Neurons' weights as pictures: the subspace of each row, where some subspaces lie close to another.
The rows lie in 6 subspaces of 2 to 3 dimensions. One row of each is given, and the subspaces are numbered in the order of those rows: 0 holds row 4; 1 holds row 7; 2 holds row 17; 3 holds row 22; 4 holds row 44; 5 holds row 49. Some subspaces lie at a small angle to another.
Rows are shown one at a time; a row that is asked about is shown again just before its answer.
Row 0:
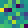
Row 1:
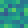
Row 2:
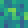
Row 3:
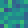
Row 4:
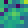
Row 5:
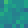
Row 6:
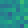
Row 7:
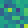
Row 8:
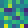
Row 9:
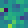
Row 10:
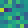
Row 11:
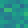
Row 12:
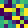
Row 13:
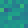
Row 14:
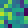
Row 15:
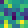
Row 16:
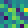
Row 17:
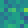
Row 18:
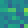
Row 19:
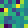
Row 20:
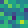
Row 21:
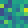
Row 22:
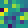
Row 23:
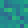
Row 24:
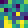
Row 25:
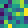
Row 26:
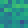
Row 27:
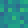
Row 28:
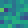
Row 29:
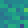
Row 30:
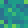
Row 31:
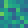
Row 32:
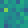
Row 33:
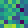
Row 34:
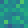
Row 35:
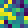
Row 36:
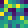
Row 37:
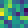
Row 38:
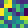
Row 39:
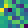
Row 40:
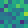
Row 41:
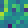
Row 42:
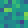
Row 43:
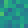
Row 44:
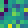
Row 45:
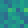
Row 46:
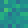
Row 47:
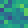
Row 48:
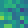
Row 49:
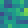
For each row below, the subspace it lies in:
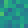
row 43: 4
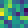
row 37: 0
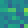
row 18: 2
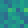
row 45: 2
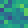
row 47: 0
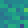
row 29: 2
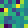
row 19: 2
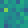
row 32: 2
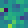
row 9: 3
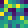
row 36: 0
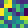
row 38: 0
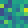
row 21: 0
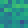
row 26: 5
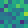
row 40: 5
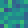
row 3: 0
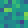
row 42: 0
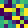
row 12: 1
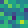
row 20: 5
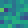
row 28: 3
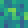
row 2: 0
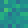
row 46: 4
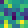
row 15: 5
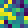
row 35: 5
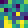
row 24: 5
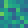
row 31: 1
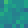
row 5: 4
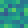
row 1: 2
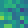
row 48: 3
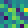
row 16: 2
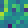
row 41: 4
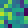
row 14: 5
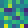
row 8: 2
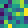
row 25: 5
